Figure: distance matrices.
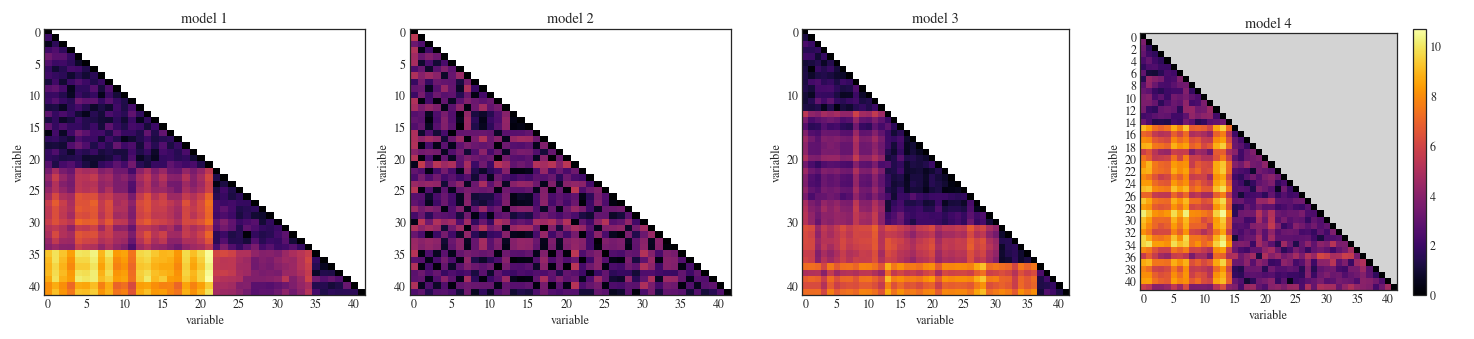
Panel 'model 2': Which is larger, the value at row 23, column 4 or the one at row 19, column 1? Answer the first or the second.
the second
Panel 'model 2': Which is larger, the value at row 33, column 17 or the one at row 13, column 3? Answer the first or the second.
the second
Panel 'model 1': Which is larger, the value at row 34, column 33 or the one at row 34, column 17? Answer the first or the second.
the second
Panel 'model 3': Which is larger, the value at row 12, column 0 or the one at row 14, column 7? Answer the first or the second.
the second
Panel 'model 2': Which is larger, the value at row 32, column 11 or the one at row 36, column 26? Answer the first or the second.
the first
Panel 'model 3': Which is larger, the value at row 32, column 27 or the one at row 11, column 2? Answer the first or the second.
the first
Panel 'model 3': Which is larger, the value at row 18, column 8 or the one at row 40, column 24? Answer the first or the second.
the second
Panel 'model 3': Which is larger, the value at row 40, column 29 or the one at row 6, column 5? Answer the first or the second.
the first
